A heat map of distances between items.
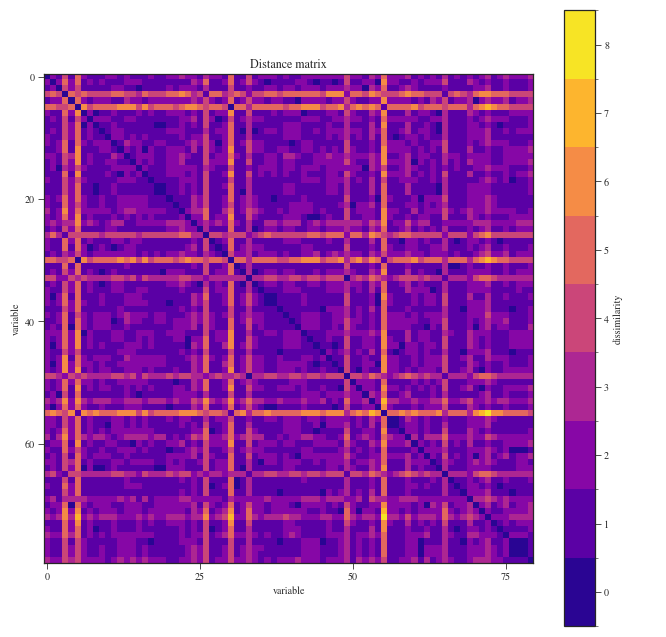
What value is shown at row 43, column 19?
1
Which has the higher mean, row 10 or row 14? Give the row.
14
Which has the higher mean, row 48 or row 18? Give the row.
48
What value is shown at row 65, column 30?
3
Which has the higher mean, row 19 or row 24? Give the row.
24
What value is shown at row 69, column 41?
2
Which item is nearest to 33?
49
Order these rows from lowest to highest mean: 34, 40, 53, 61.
61, 34, 40, 53
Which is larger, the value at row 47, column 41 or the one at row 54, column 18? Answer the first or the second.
the first
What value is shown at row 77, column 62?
2
